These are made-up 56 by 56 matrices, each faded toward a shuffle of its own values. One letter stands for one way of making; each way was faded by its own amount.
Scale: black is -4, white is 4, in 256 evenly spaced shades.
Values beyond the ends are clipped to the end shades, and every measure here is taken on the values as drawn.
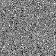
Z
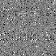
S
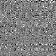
S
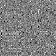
Z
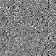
Z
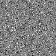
Z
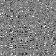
S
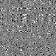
S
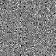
Z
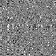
S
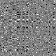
S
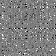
S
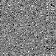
Z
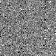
Z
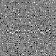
S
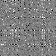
S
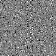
Z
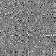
S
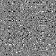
S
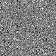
Z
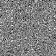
Z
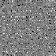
S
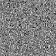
Z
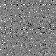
S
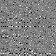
S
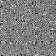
S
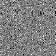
Z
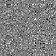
S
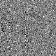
Z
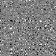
S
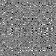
S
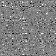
S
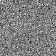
Z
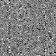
Z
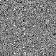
Z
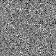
Z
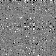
S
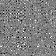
S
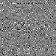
S
